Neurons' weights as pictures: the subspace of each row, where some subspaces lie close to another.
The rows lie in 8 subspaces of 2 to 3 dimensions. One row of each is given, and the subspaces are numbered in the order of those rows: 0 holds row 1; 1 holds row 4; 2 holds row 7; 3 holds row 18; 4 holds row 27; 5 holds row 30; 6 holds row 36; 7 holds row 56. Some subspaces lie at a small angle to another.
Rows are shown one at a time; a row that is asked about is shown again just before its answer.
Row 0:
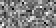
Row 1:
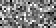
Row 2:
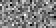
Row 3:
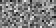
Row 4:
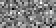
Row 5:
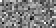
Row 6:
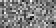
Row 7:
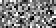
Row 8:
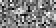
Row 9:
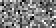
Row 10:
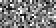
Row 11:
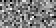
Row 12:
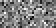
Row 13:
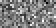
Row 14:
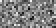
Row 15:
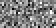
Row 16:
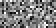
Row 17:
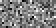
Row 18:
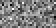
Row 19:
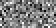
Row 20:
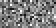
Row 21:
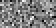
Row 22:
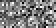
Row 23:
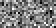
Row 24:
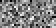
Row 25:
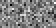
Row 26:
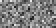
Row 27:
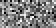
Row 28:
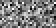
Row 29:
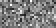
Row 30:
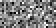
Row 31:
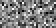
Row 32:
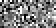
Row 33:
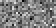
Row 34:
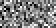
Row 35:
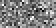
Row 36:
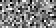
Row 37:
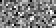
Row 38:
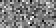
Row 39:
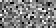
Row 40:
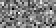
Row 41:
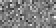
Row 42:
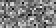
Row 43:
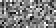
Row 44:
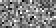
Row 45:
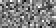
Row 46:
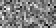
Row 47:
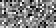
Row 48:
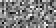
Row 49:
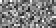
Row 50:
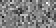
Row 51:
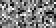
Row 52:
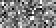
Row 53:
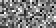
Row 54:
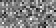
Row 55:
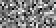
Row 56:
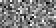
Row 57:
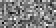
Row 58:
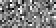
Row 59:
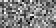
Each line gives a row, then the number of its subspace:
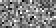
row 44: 3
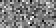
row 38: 7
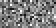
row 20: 4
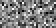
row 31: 6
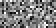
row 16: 5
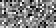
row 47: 5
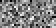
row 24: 2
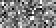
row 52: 7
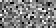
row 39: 0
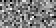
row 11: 6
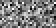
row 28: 3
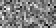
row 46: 0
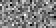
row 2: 6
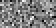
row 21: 6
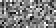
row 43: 5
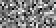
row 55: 6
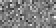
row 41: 3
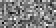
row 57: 5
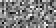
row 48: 5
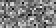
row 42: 4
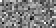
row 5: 1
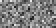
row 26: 2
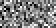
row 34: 0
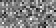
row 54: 5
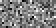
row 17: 3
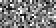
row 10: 7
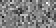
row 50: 0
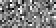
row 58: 3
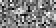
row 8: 0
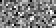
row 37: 2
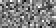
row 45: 1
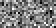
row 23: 1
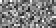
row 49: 2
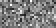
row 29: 4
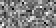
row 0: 0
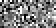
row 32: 0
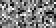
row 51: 7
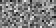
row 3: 1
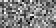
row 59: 4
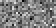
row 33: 1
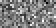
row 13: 7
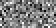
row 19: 0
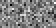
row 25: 4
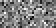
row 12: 7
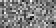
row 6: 4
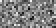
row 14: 2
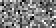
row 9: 6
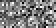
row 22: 5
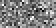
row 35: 3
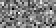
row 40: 1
